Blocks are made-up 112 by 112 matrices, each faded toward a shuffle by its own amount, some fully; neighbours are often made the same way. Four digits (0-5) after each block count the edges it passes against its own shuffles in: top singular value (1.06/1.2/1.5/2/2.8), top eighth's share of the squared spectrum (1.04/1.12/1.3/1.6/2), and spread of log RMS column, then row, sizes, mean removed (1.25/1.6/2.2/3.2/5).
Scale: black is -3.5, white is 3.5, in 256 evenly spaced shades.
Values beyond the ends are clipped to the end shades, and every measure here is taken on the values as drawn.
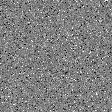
0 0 0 0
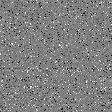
3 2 0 1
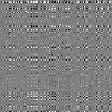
5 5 4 4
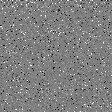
3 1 0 0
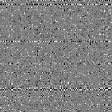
5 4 2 3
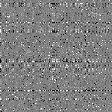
5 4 3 3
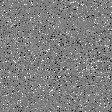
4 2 0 1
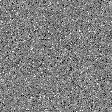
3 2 0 0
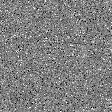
2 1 0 0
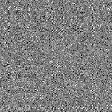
4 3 2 2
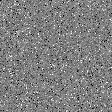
2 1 0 0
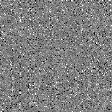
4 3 2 1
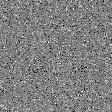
2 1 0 0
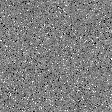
0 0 0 0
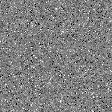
3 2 1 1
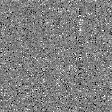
3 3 2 1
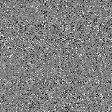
3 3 1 2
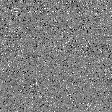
2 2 0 2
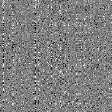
4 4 3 2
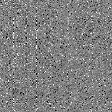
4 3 2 1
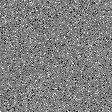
1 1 0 0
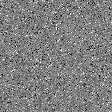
2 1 0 0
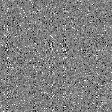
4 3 2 1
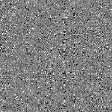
4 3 2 1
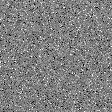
0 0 0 0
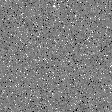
1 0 0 0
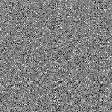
4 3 2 2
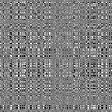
5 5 4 4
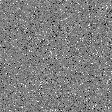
2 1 0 0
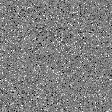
3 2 1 0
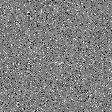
2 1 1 0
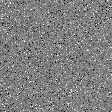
0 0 0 0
